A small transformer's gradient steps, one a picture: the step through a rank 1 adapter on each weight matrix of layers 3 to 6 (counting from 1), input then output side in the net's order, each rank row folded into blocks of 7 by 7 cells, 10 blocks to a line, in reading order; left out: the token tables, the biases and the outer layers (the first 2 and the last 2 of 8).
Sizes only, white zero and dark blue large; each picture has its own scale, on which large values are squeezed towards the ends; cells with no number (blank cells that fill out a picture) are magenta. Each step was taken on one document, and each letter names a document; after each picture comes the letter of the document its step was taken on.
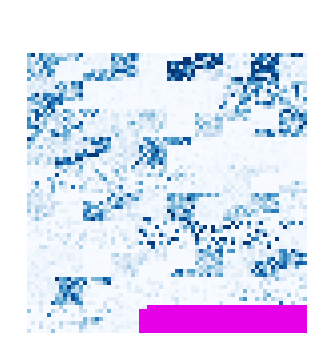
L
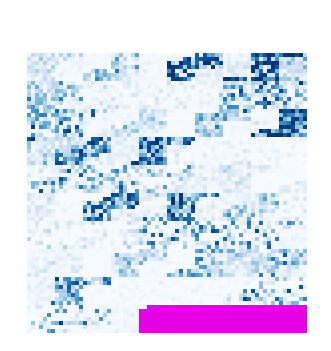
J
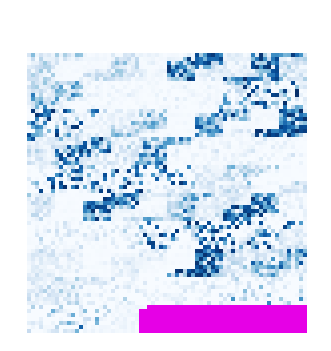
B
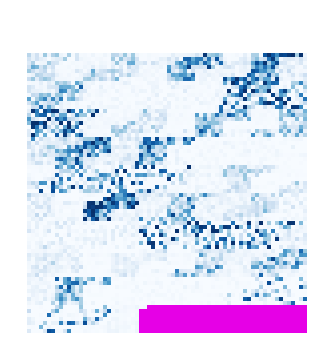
J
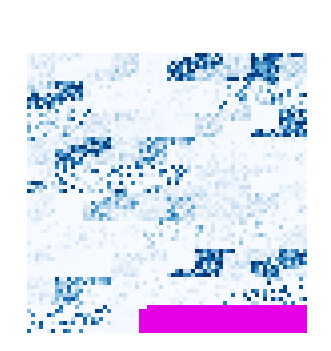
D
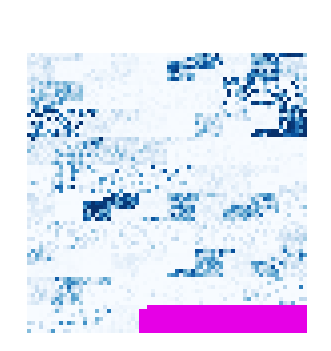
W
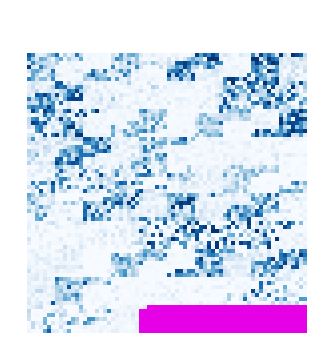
J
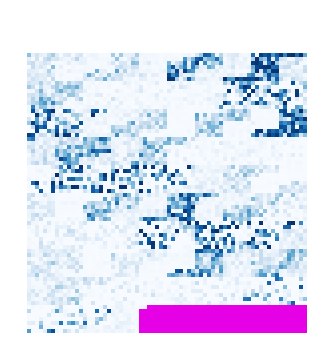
B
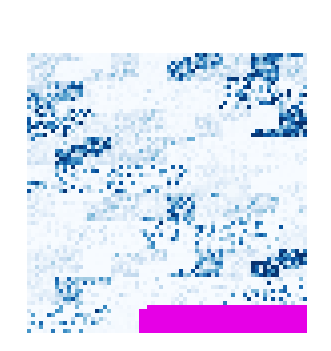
D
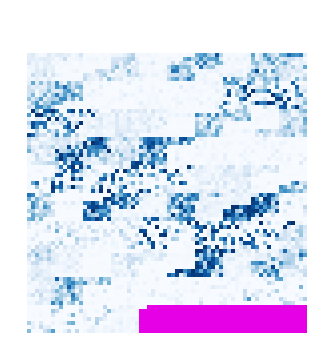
W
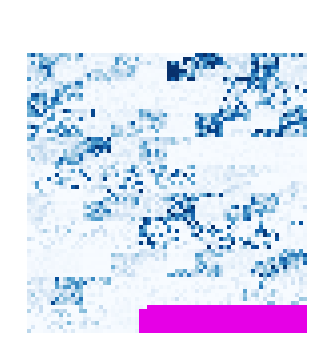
L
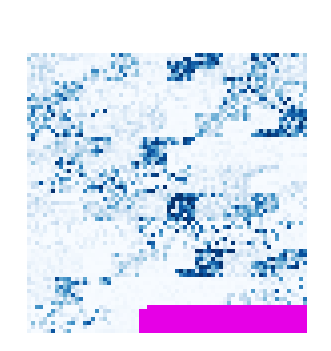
J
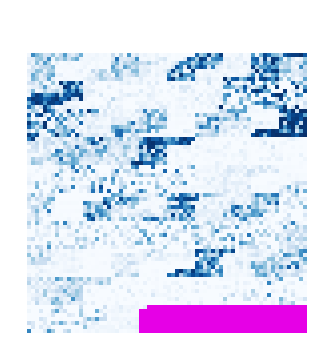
W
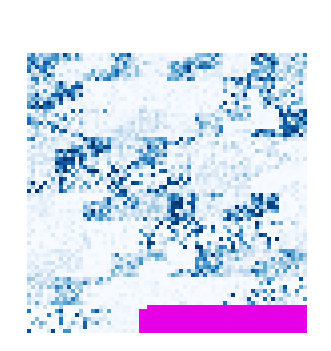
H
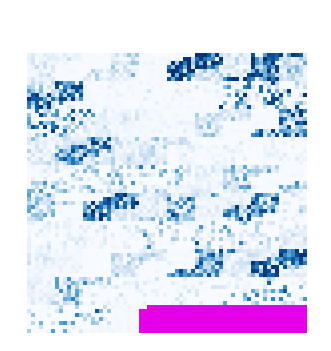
D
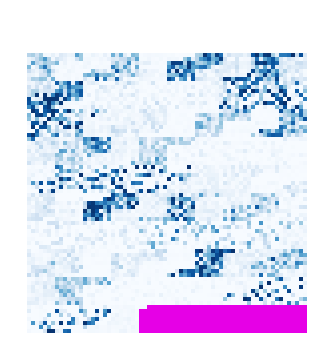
J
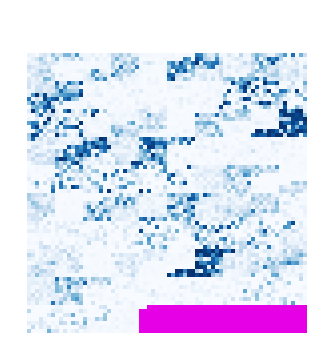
B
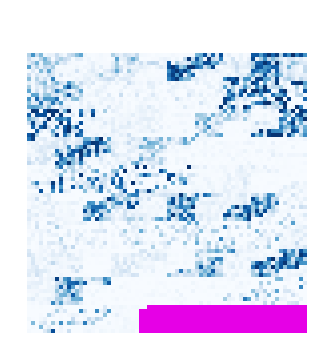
J
